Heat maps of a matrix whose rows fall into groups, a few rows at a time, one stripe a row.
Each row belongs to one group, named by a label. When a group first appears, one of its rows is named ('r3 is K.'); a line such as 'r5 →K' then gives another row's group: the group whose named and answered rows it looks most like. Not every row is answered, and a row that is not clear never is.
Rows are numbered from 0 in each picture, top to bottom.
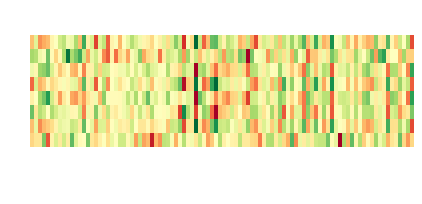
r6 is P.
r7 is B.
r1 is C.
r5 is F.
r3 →P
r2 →F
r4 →F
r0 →P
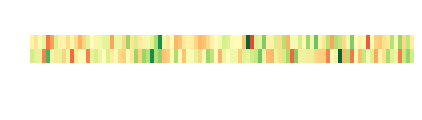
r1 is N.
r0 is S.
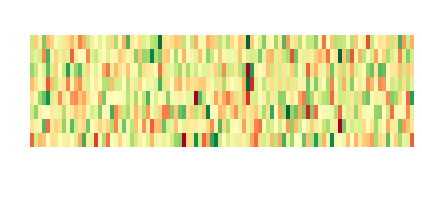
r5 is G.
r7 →P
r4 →F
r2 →C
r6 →B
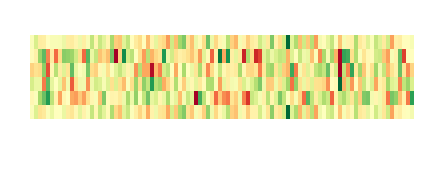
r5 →G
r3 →N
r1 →B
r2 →B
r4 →F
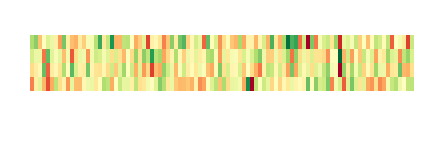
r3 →S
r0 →G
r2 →B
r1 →N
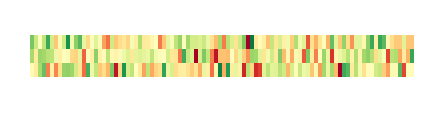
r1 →F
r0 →C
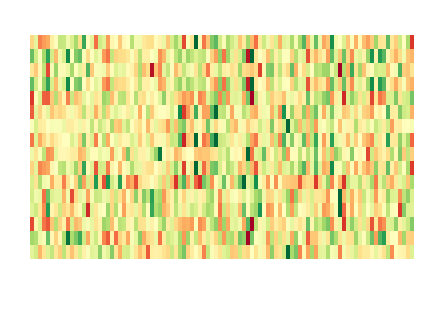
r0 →P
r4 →S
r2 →B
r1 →C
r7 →P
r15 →G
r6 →G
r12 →N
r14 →C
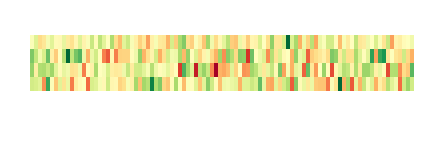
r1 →C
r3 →N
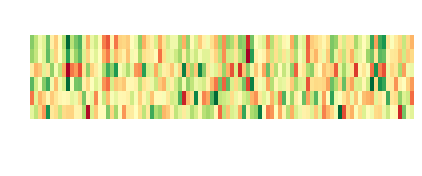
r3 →C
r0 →C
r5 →N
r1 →C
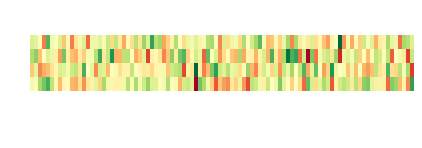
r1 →G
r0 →N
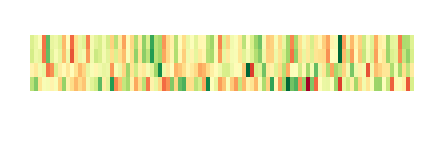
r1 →N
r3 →G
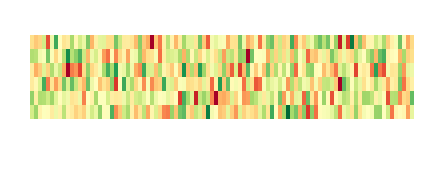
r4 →F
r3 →B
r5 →G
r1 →C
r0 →B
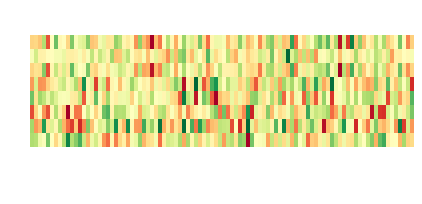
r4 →F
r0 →B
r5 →S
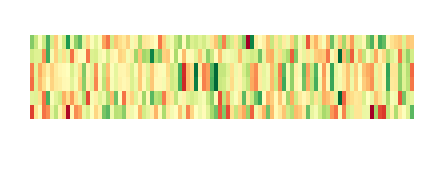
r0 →C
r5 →S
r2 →P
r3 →P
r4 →N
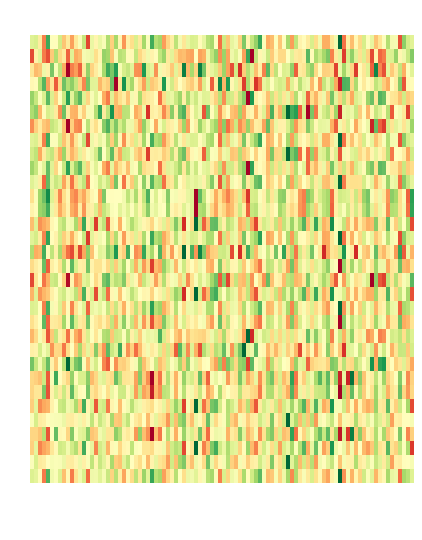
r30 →G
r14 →N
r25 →B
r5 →G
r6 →S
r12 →F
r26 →P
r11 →F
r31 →N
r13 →P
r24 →B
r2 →S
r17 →S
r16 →B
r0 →N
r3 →B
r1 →S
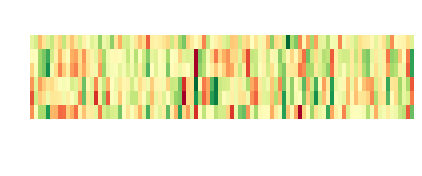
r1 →F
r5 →F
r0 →G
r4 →P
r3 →P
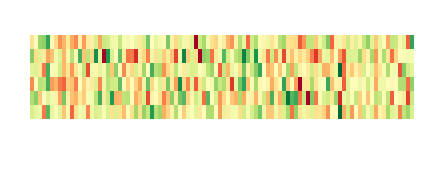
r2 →N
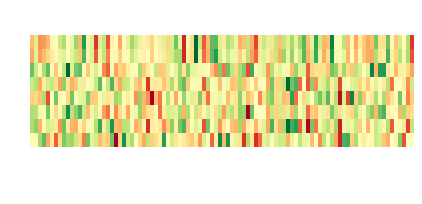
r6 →G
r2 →C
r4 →B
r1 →P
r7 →B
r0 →P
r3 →G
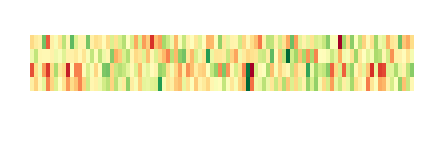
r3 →S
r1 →G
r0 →B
